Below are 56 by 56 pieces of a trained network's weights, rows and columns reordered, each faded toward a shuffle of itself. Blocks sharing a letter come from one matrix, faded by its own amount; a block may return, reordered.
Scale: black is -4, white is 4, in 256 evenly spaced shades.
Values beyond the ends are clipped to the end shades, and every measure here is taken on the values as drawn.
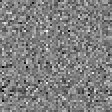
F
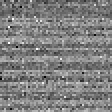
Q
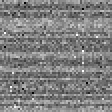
Q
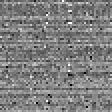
Q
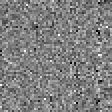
F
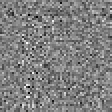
F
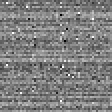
Q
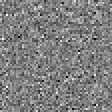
F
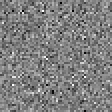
F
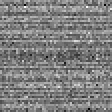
Q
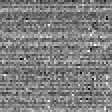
Q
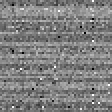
Q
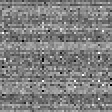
Q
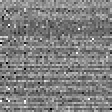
Q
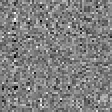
F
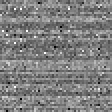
Q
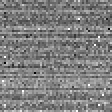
Q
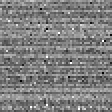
Q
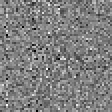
F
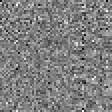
F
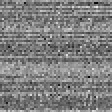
Q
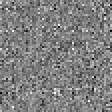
F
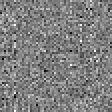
F
